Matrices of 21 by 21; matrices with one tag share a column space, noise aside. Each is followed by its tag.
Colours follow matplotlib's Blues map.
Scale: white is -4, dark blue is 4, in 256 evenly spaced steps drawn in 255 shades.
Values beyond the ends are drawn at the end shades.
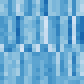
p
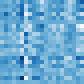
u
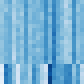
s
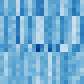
p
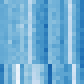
s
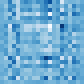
u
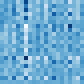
u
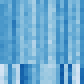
s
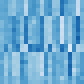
p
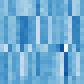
p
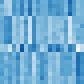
p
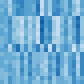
p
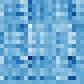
u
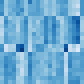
p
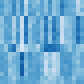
p
